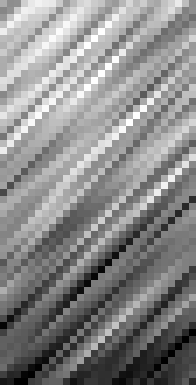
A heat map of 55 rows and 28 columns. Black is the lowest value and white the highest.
Histogram: bell-shaped. Grain: diagonal, up to the right. Slope: up to the top. Ninth with the highest average: top left.
